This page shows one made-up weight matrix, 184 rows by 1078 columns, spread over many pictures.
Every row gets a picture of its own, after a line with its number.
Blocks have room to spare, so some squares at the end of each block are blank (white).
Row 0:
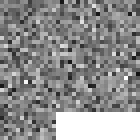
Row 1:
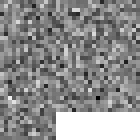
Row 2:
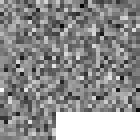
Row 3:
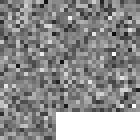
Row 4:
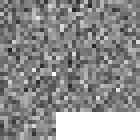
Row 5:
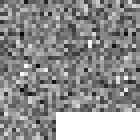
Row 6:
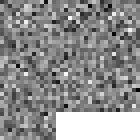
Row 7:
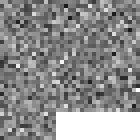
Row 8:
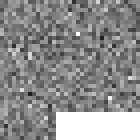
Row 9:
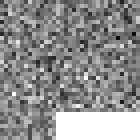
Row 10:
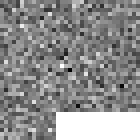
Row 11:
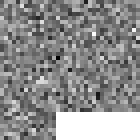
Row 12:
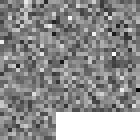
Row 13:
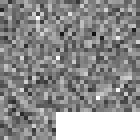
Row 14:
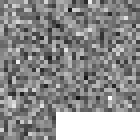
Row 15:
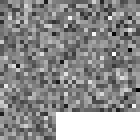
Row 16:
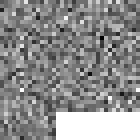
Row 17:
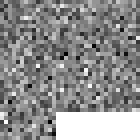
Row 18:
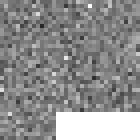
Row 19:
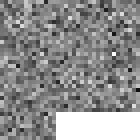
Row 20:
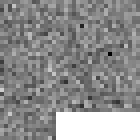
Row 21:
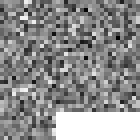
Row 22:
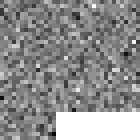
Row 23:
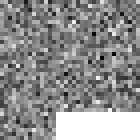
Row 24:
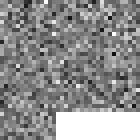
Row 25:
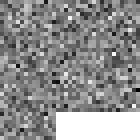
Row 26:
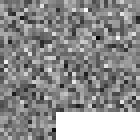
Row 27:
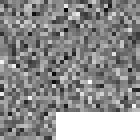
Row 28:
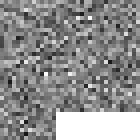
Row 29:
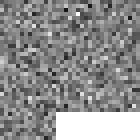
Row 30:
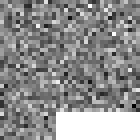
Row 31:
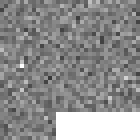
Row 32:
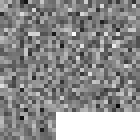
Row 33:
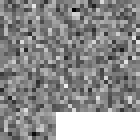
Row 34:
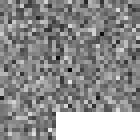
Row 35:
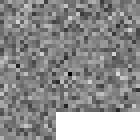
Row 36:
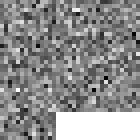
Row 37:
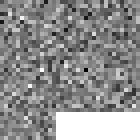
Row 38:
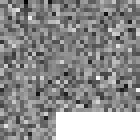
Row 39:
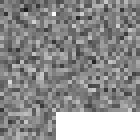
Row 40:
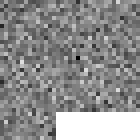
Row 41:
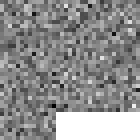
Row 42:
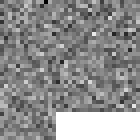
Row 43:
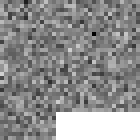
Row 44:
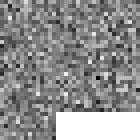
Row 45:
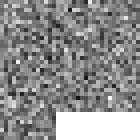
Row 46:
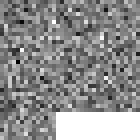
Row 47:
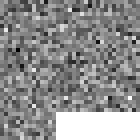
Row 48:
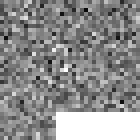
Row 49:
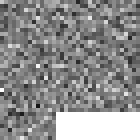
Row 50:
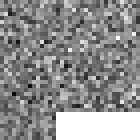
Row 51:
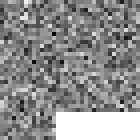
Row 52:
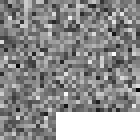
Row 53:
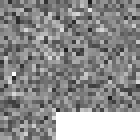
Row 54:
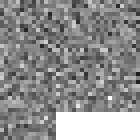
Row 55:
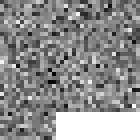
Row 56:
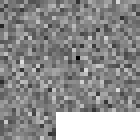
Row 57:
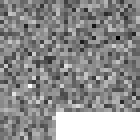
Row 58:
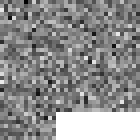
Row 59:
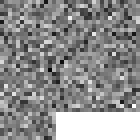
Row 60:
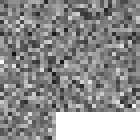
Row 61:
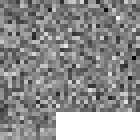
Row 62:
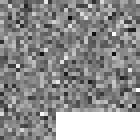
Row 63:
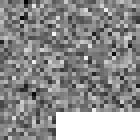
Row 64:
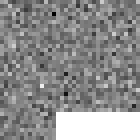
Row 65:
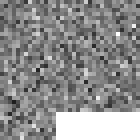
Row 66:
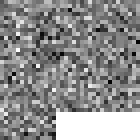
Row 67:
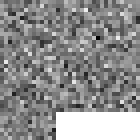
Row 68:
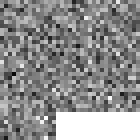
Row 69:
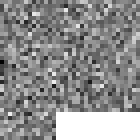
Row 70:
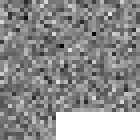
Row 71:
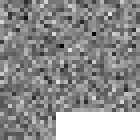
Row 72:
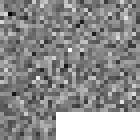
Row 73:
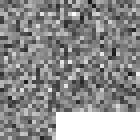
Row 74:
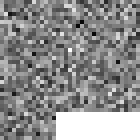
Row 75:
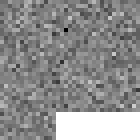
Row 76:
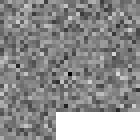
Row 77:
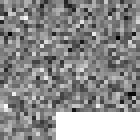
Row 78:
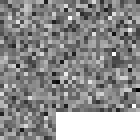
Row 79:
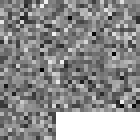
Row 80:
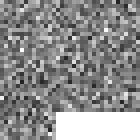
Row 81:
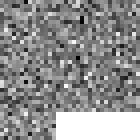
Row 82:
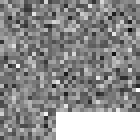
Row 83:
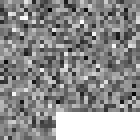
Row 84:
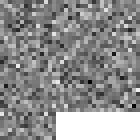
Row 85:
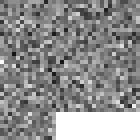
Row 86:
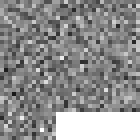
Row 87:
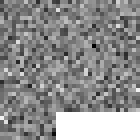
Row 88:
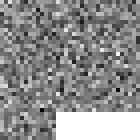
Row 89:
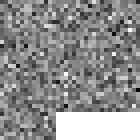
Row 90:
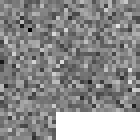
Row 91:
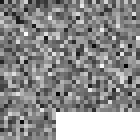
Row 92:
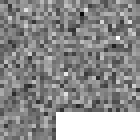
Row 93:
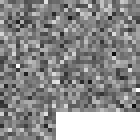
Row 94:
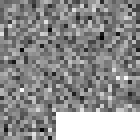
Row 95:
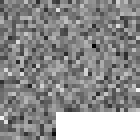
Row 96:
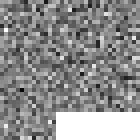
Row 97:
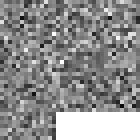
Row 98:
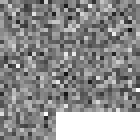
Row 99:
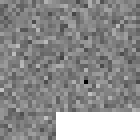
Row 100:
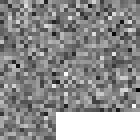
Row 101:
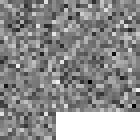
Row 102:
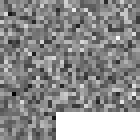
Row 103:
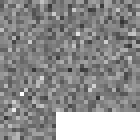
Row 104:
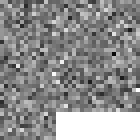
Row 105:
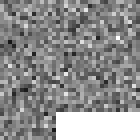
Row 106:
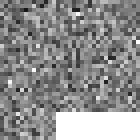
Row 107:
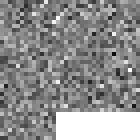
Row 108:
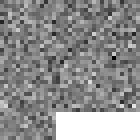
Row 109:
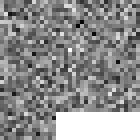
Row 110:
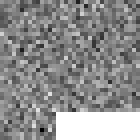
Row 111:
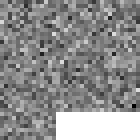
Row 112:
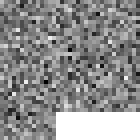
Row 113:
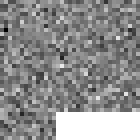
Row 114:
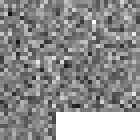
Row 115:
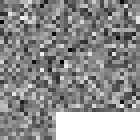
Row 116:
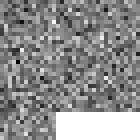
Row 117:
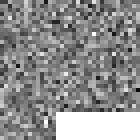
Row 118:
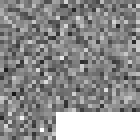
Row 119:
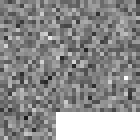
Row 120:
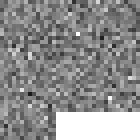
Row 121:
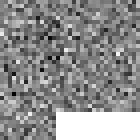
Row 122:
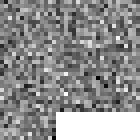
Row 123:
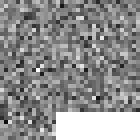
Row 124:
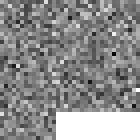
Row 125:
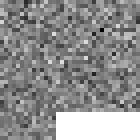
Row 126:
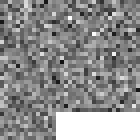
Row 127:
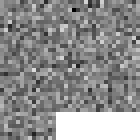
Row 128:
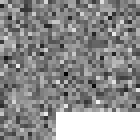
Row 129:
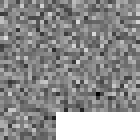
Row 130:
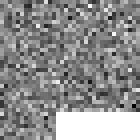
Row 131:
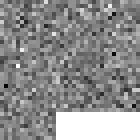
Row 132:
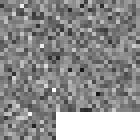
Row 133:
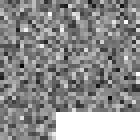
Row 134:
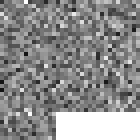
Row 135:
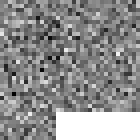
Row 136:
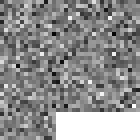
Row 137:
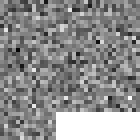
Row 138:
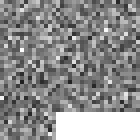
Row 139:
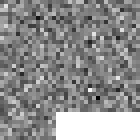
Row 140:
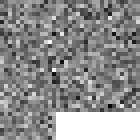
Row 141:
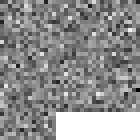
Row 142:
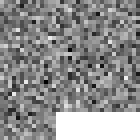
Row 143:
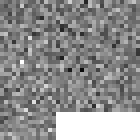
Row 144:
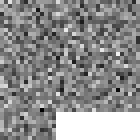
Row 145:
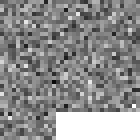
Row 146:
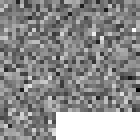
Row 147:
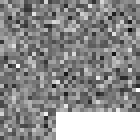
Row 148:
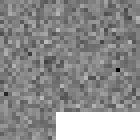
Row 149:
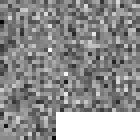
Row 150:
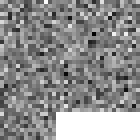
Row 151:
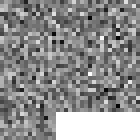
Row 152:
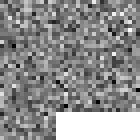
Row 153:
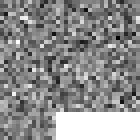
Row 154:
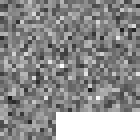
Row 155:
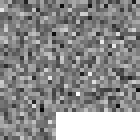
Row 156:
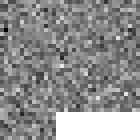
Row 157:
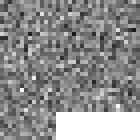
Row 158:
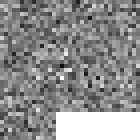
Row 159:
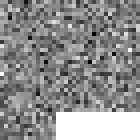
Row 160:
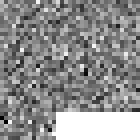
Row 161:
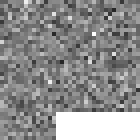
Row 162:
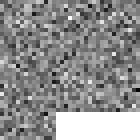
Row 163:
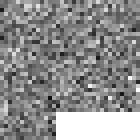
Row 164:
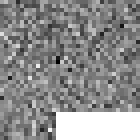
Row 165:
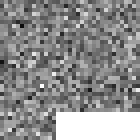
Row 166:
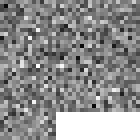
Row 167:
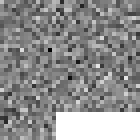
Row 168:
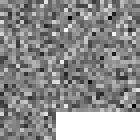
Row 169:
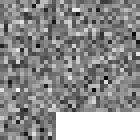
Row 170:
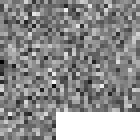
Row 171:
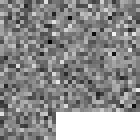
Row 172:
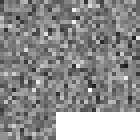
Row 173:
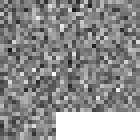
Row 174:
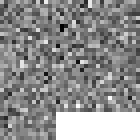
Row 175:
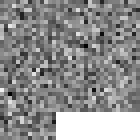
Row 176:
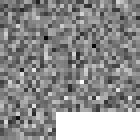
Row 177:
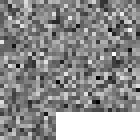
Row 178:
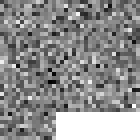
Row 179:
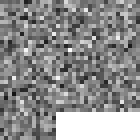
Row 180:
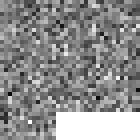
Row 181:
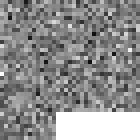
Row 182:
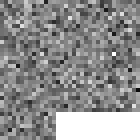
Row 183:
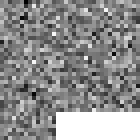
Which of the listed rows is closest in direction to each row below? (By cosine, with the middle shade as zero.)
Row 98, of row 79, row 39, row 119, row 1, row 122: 79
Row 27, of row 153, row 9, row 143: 9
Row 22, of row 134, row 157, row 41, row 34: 34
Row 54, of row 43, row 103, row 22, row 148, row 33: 22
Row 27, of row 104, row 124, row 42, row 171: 42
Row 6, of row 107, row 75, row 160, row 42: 75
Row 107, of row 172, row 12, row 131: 131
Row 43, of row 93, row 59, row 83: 93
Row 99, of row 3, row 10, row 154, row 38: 154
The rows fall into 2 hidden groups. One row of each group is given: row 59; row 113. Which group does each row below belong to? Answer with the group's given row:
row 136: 59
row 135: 113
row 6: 59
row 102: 59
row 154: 113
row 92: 59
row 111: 59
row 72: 59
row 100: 59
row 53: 113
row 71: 59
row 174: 113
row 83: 59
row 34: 113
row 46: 113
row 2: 113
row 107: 59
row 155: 113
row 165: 59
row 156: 113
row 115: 59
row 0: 113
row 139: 113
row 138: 113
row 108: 59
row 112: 113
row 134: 113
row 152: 59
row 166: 113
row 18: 59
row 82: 59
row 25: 59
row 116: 113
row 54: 113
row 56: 113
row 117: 59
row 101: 59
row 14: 113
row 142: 113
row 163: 113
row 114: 59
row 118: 113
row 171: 59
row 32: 113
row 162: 59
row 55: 59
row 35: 59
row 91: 113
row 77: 59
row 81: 113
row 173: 113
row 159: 59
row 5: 59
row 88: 113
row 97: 59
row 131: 59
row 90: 59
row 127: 113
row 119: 113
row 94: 113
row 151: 113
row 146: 113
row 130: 59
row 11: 113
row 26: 59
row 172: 113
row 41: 59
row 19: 59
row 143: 113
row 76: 59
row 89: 59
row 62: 59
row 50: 59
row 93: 59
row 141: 59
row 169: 113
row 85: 59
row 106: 113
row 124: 59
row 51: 59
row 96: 113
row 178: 59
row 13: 113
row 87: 113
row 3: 59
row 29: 59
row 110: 113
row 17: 113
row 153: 59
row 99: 113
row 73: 113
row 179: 59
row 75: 59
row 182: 59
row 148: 59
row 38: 59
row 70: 59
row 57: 59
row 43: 59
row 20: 59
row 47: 113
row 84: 59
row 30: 59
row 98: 59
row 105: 59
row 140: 59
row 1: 113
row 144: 113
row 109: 59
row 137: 113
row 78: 59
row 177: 59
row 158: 113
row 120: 113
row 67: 59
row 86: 113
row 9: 59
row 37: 59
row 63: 59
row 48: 59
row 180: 113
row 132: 113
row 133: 113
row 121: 113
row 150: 59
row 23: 59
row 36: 113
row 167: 113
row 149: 59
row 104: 59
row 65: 113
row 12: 59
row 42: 59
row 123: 113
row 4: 113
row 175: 113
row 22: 113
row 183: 59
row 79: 59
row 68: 113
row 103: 113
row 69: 59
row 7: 59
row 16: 113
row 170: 59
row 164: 113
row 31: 113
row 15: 59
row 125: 59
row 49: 113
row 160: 113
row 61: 113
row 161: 59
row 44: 59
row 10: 113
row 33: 113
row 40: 113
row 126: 59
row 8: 113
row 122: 59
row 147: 59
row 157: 113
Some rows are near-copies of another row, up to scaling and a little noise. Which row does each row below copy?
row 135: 121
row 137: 47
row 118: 86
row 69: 170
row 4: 173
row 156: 113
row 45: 14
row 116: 46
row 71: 70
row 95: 87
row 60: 85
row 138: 80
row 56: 40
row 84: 101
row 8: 120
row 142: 112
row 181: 159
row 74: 109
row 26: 67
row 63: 183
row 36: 169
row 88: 144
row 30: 130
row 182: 19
